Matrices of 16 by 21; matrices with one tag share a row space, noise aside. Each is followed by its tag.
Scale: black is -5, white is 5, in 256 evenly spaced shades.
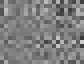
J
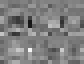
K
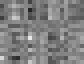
K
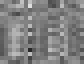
K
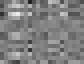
K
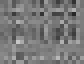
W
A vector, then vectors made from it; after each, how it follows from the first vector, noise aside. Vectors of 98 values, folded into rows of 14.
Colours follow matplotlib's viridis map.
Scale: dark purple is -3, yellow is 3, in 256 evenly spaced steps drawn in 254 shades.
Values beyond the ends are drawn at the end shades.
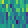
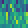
negated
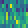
negated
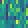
sign-scrambled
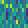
sign-scrambled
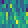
negated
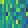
sign-scrambled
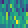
negated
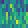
negated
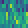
negated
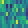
sign-scrambled
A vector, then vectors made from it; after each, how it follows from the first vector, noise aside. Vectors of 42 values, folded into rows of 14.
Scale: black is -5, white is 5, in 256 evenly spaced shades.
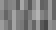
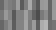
negated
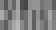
wrapped around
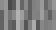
reversed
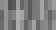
reversed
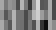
scaled up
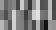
scaled up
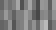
negated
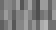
negated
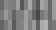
negated
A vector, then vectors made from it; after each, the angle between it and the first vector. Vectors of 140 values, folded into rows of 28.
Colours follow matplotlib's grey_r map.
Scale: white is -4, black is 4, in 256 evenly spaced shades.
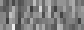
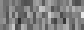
partly aligned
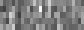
nearly parallel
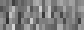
nearly parallel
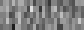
nearly opposite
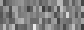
orthogonal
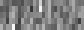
nearly parallel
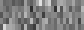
partly aligned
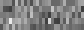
orthogonal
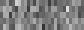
partly opposed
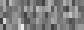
orthogonal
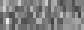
partly opposed
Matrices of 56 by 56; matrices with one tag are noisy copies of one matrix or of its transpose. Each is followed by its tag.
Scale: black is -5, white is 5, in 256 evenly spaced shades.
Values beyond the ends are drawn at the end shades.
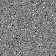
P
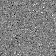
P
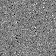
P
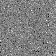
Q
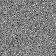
P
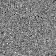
P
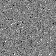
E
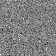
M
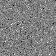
E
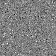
P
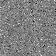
M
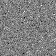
E
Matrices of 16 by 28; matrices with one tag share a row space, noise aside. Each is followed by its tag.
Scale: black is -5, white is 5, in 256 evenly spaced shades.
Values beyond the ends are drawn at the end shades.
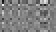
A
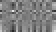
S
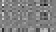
A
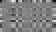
S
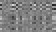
S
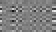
S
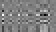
A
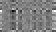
S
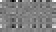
S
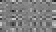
S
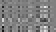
A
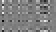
A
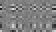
S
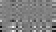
S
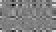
S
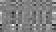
S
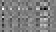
A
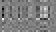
A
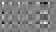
A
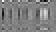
A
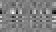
S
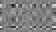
S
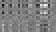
A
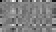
S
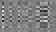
A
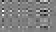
A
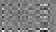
A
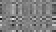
S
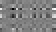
S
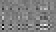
A
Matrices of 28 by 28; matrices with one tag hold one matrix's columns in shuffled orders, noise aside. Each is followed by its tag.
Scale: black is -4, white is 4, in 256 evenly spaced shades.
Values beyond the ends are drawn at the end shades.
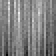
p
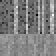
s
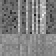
s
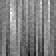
p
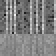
s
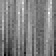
p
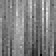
p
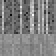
s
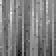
p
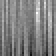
p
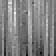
p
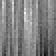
p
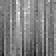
p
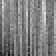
p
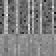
s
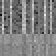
s
